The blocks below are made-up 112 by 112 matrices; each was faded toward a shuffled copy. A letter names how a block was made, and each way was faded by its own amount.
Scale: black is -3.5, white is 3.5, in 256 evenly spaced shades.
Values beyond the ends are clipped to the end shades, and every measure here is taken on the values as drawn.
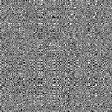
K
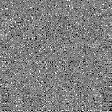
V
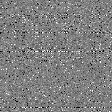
V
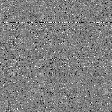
V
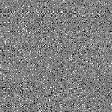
V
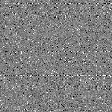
V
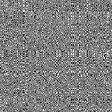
K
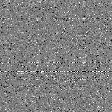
V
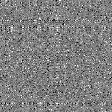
V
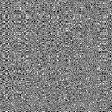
K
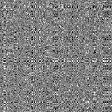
K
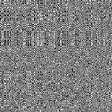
K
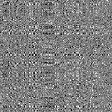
K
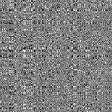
K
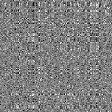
K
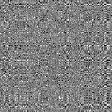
K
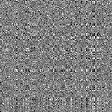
K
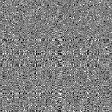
K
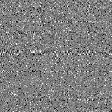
V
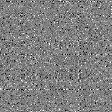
V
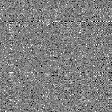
V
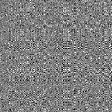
K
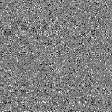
V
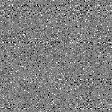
V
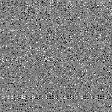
V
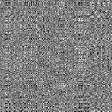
K
